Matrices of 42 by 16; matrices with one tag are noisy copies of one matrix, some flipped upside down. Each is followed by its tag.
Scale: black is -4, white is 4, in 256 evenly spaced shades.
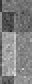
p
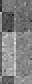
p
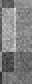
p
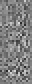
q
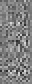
q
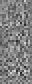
q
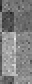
p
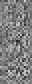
q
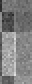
p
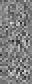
q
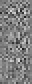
q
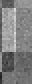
p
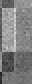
p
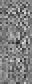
q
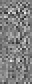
q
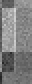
p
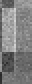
p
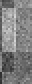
p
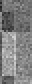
p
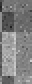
p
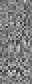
q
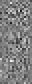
q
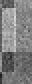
p
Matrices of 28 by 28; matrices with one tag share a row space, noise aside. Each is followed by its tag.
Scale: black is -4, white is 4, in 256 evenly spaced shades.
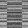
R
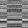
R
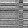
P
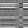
P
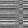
P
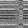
P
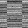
R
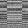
R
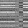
P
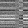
P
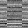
R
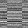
R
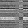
P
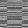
R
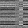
P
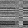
P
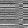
P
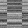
R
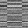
R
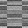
R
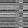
P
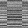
R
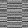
R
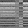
P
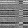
P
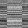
R
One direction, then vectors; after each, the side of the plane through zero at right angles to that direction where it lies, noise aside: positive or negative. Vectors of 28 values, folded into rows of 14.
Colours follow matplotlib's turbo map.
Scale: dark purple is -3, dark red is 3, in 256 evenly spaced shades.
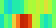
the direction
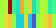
negative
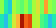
positive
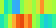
positive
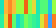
negative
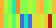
negative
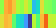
negative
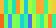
negative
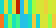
negative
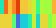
negative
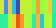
positive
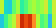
positive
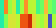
positive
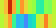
negative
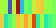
positive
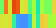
negative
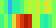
positive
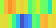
negative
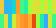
positive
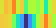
negative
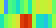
positive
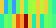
positive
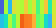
positive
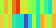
negative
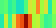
positive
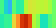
positive
